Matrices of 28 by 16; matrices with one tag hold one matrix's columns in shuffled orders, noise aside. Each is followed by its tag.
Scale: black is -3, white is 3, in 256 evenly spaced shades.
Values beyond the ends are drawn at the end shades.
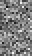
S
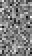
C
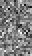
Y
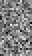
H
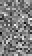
H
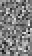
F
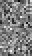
C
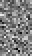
H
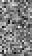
C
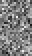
C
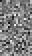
H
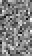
F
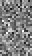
Y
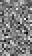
H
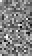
H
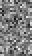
C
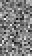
H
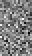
H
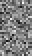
S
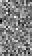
C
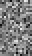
C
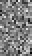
C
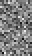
S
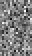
F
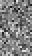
Y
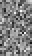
F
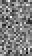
C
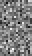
C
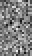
C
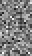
S
